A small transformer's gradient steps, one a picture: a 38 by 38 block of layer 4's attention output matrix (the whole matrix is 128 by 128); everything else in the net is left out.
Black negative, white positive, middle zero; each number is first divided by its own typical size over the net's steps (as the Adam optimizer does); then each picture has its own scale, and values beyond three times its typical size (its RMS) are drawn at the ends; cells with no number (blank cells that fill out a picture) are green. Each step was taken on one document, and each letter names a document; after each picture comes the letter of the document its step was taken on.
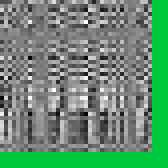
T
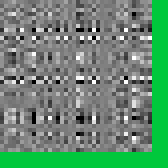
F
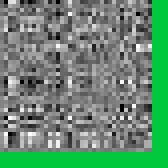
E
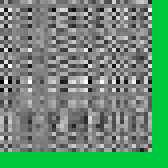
T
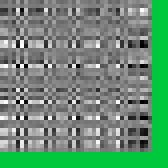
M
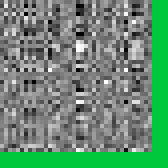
M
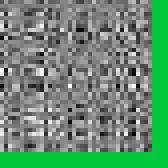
E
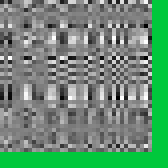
T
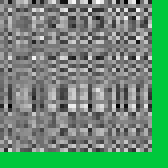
T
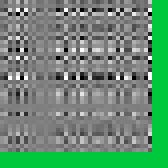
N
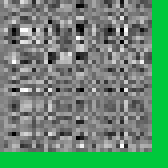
F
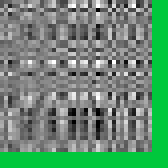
T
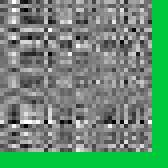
F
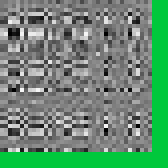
M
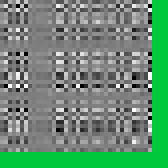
N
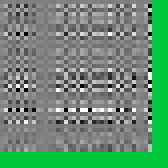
N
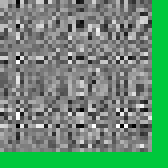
E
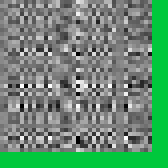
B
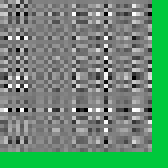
N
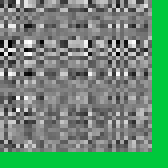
T
